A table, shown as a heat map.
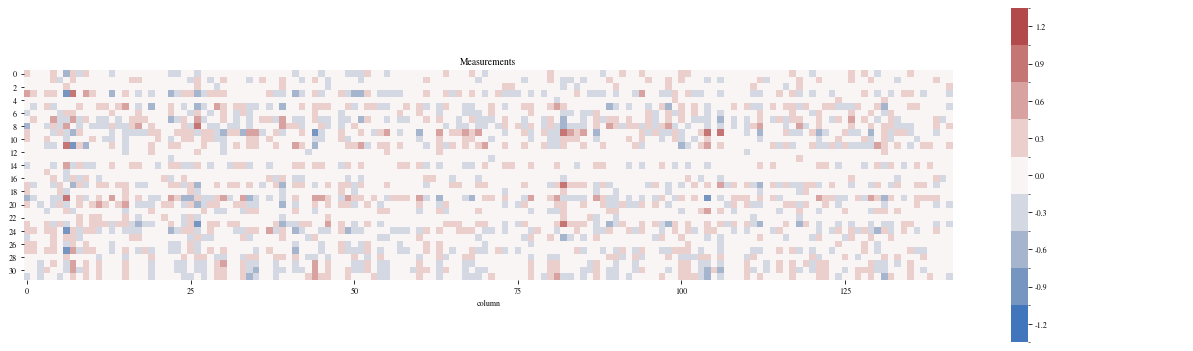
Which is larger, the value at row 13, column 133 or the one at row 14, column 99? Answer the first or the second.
the first
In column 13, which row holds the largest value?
19
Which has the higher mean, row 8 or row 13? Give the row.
13
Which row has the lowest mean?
3
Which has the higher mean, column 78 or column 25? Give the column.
25
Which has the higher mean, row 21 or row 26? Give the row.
21
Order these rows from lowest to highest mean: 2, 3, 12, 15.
3, 15, 12, 2
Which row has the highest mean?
11
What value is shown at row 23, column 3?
0.3
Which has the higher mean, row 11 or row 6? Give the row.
11
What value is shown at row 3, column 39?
-0.3
